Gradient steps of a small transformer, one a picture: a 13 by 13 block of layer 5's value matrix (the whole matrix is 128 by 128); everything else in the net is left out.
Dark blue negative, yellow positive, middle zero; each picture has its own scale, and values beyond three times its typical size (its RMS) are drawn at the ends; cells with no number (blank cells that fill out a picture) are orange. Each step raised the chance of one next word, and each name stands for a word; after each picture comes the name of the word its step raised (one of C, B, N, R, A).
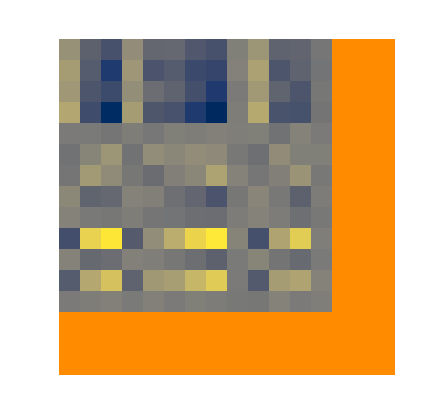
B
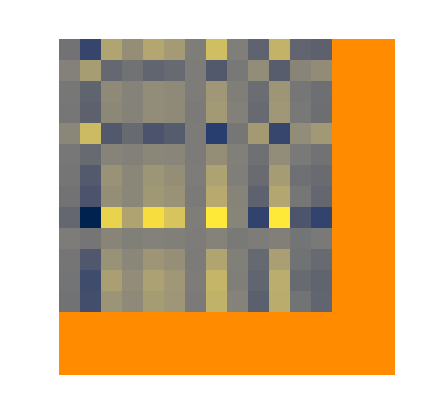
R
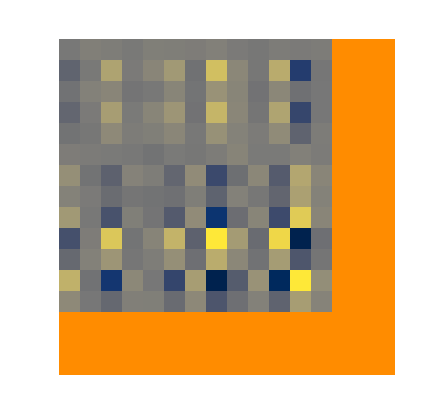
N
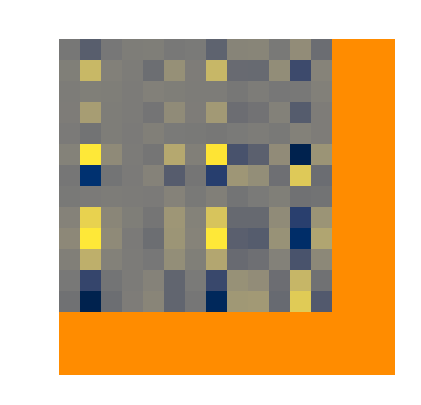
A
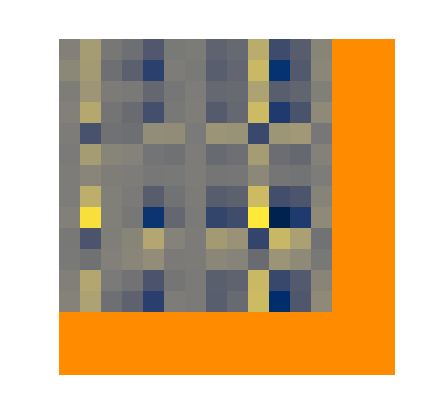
N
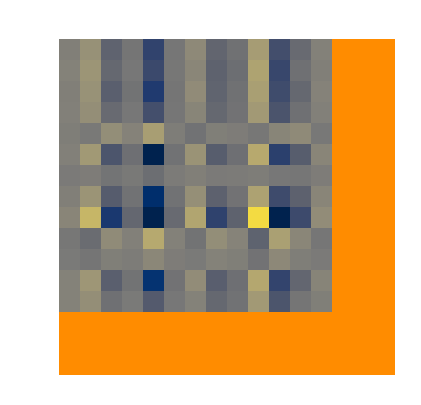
N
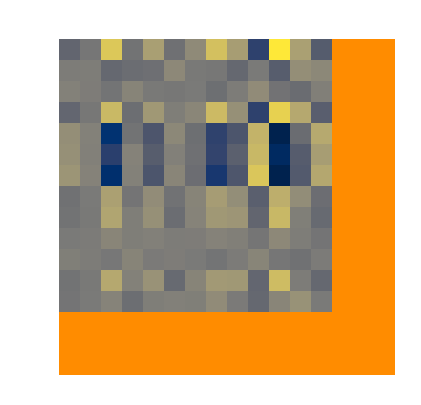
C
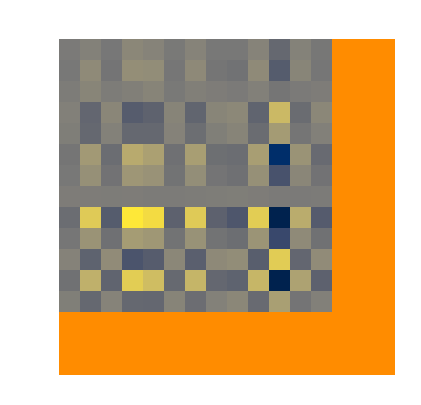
N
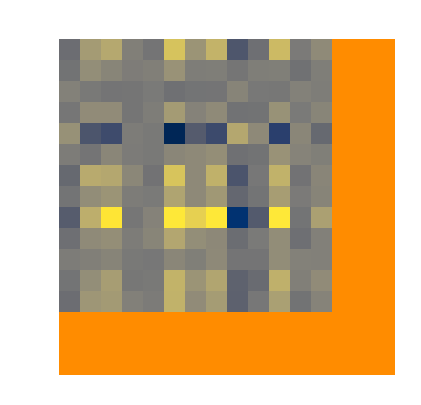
R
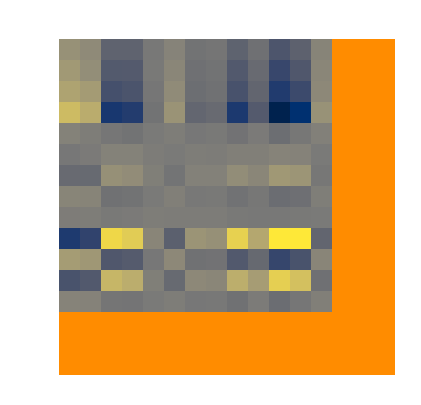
B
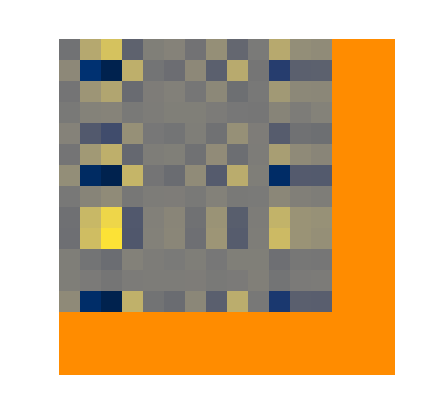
C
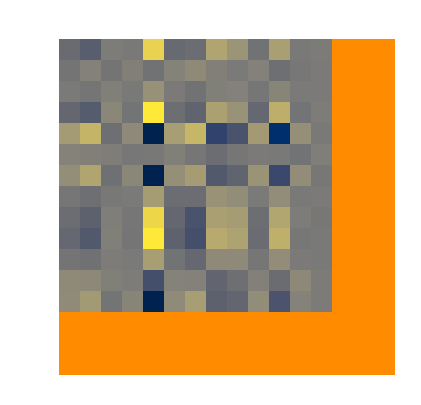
C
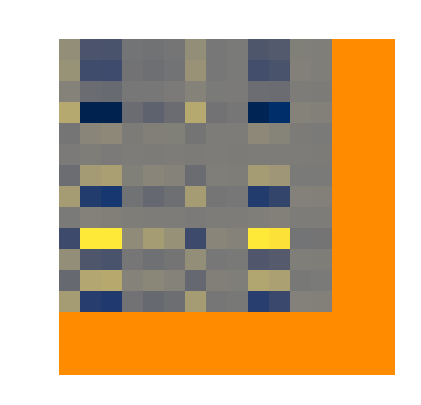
B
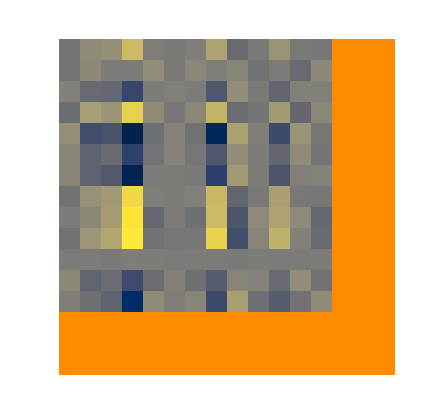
C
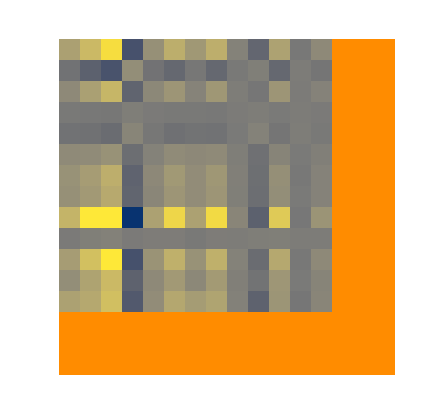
R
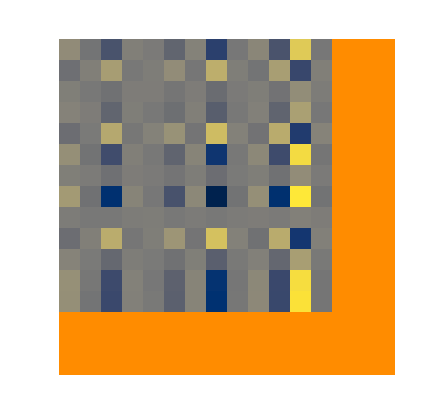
N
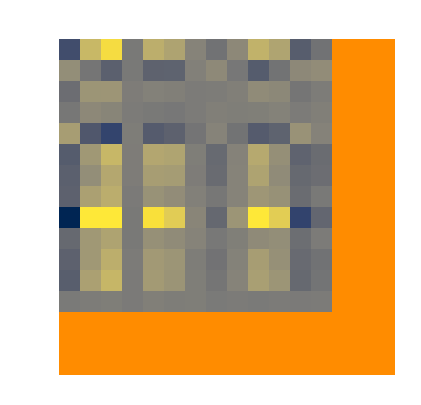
R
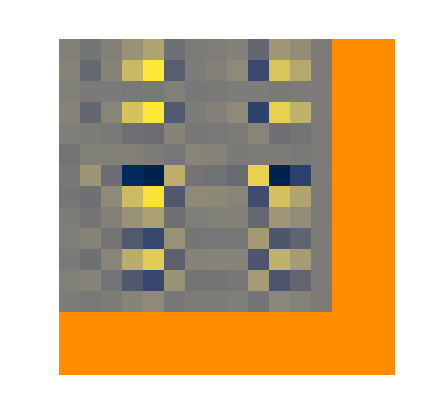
A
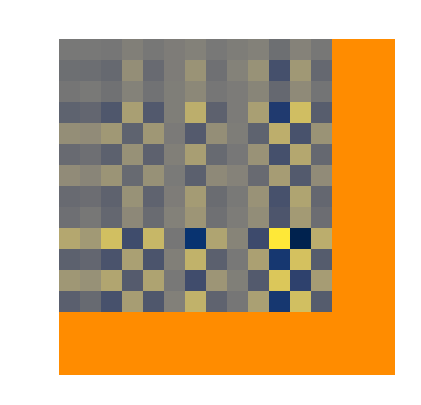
B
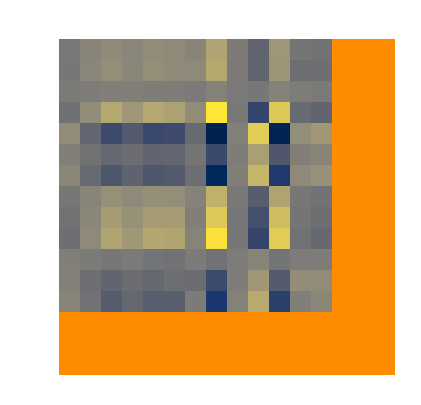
C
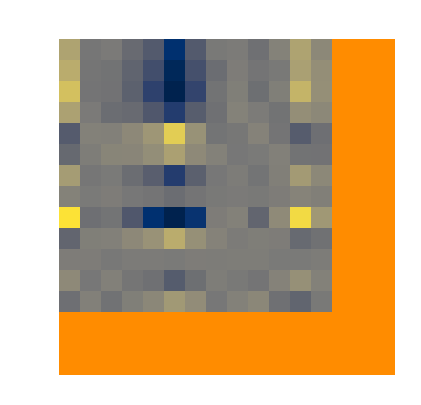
N
